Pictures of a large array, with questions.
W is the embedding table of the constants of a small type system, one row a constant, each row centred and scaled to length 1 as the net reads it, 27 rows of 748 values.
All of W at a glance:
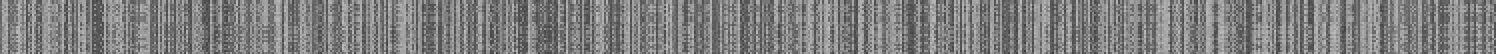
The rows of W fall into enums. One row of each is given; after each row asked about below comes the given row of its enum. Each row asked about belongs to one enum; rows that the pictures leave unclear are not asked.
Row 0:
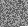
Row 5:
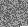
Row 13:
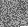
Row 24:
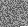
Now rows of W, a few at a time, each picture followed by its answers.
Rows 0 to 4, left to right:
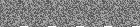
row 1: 0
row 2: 24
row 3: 5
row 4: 24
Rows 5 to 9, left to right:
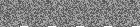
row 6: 0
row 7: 24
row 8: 0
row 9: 0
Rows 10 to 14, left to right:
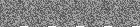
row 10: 0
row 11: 24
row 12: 5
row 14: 24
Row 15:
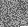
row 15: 13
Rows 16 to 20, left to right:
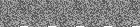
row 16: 13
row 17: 5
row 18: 13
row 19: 0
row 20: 13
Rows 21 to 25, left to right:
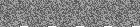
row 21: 5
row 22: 24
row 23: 0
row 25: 5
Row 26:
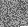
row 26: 13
